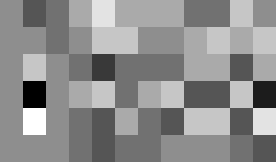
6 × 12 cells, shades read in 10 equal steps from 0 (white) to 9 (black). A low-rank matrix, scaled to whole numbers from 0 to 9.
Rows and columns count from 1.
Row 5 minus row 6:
0 -4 0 0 0 -2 0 2 -2 -2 1 -5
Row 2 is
4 4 5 4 2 2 4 4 3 2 3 2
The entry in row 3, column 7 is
5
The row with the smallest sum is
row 2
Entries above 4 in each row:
4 1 6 5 5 6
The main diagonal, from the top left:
4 4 4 3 6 5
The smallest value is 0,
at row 5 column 2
